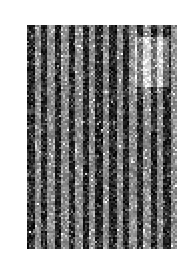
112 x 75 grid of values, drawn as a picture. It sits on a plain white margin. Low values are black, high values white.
Stripes running up and down repeat 11 times from left to right. In the top right lies a patch that is higher than the rest. No overall slope runs across the table. The top right is the ninth with the highest average.
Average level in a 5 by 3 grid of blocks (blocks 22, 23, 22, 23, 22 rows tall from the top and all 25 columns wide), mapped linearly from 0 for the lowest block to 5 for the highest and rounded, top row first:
0 0 5 / 0 0 3 / 0 0 1 / 0 0 1 / 0 0 1
